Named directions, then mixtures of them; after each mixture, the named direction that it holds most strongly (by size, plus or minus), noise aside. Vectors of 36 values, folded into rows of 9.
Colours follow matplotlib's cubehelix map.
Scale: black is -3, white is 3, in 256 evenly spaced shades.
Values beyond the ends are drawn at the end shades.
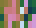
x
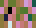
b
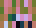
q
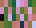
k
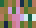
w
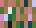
b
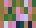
q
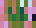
w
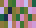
b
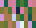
k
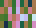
w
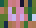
w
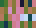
w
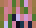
q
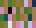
b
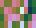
x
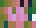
w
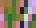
x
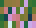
x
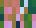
x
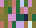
q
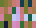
w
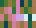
w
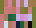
q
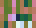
q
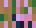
q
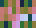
w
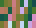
x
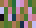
k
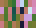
x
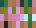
w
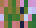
x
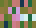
w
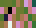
b
